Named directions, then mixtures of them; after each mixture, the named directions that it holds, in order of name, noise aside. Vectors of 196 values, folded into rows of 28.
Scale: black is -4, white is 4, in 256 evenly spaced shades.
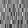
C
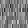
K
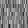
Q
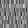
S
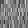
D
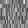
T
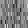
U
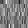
D, Q, T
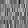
D, Q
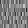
S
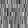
Q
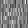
D, K, Q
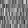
D, Q, T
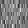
D, K, U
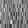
C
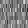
K, T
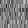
K, S, T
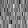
C, Q, U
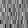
C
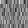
D, S, T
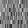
C
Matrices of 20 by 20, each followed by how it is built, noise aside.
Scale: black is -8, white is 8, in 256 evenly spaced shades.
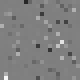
sparse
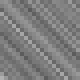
Toeplitz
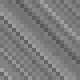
Toeplitz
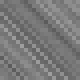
Toeplitz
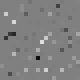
sparse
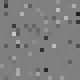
sparse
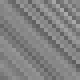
Toeplitz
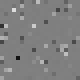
sparse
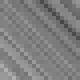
Toeplitz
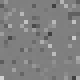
sparse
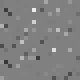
sparse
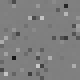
sparse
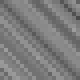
Toeplitz
